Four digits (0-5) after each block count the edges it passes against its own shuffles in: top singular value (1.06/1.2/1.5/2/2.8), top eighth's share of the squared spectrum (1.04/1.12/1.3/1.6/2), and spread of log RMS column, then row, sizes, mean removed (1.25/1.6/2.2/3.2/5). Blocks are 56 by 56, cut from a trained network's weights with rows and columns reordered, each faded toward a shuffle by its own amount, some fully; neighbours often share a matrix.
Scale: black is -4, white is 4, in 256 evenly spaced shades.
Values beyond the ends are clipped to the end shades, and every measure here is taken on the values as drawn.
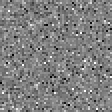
1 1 0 0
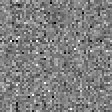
3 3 1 1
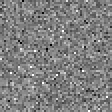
0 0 0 0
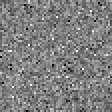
0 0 0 0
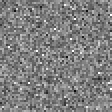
2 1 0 0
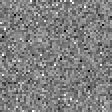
0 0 0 0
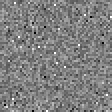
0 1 0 0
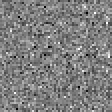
2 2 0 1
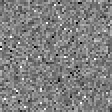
0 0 0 0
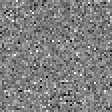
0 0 0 0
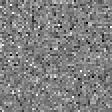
2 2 0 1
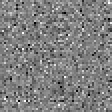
3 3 1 1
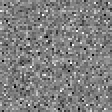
2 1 0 0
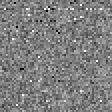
2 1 0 1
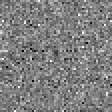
2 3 0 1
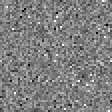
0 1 0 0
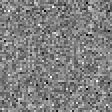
2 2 0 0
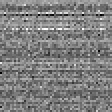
4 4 0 3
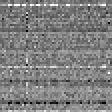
4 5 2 2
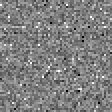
1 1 0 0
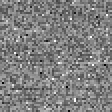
1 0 0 0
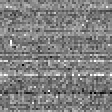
4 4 0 2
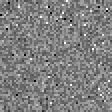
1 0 0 0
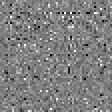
3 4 2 2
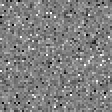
0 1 0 0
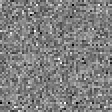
2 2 0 2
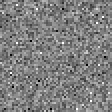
0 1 0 0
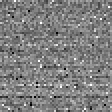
3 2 0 1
